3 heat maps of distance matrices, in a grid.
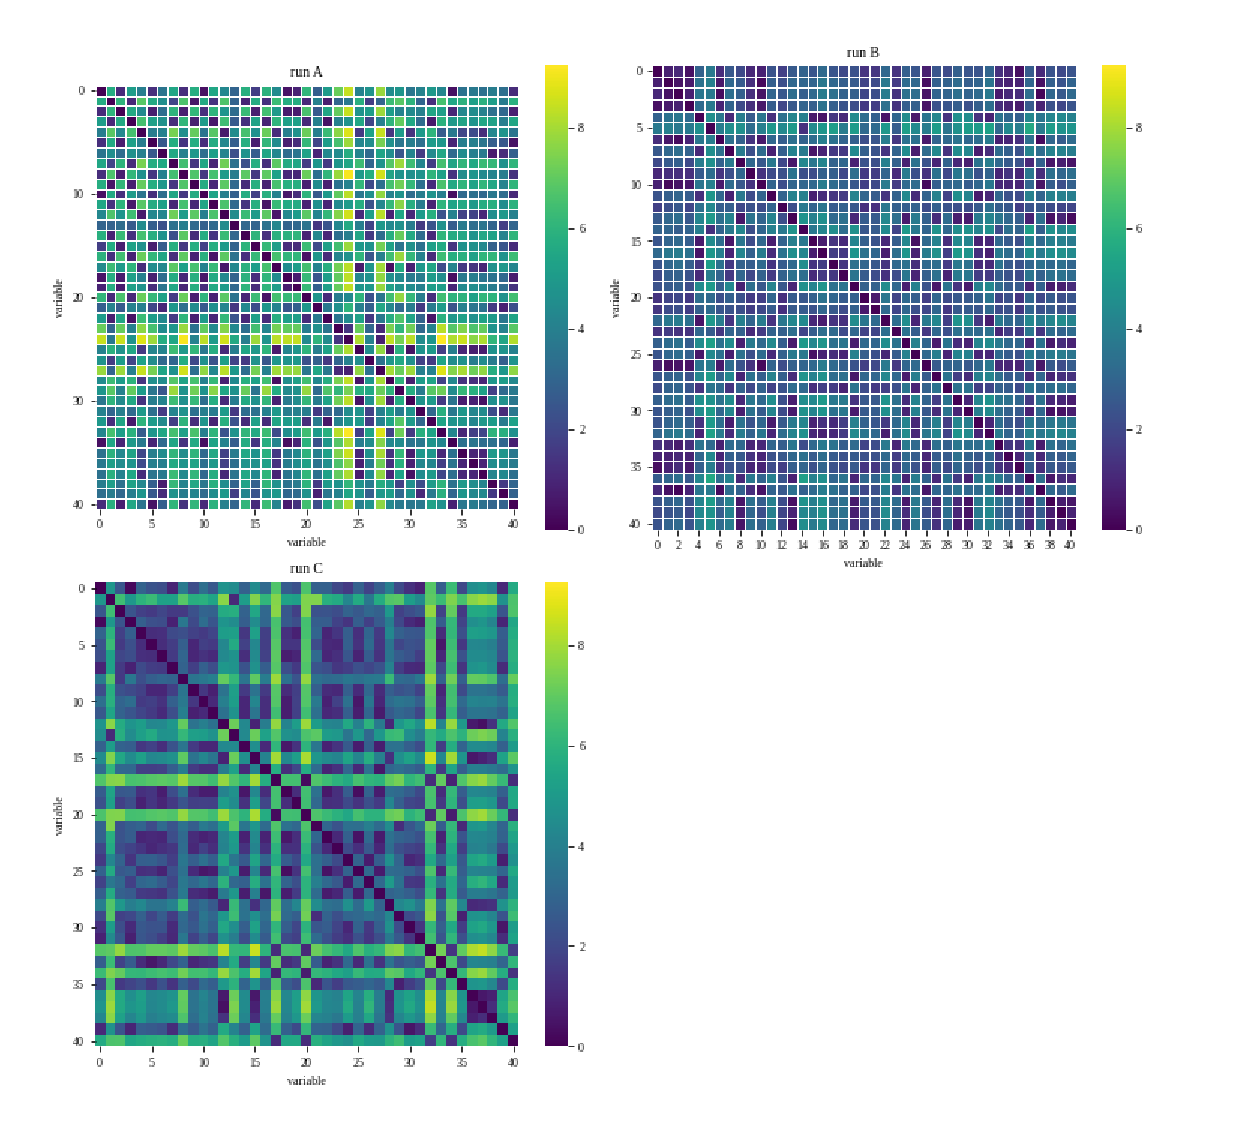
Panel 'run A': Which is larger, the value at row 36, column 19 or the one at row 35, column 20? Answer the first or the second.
the second
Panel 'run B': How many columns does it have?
41
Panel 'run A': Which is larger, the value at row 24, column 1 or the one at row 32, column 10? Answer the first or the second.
the second
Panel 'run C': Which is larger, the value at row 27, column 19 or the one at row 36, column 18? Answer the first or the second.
the second
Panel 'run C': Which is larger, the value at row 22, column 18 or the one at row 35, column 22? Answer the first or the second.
the second
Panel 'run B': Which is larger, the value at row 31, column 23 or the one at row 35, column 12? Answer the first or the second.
the first
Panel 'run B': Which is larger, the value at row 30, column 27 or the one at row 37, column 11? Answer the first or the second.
the second
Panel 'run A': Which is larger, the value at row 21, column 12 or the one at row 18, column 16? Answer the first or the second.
the second
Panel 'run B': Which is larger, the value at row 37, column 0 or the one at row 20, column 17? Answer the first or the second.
the second
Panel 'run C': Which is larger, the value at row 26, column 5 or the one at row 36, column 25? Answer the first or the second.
the second
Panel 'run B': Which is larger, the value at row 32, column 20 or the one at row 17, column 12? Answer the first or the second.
the first
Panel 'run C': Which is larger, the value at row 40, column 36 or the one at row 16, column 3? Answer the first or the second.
the first
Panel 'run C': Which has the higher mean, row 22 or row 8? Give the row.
8
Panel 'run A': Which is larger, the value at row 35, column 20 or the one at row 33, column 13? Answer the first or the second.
the first
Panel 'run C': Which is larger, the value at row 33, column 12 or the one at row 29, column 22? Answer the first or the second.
the first
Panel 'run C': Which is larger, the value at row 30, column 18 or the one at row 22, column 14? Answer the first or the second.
the first
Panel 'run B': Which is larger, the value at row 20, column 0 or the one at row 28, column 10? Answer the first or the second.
the second
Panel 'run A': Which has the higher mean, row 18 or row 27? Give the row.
27
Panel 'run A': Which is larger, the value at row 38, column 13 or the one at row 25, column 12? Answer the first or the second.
the first
